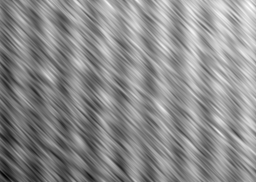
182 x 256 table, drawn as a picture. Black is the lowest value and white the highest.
The top right is the ninth with the highest average. There is an overall slope up to the top right. Upright stripes repeat 9 times across the table. There are no lone odd cells. The ninth with the lowest average is the bottom left. The values follow a bell shape.
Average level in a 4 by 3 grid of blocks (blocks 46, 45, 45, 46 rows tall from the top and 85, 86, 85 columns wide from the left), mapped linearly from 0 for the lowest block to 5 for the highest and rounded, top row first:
2 4 5 / 2 3 4 / 1 2 3 / 0 2 3
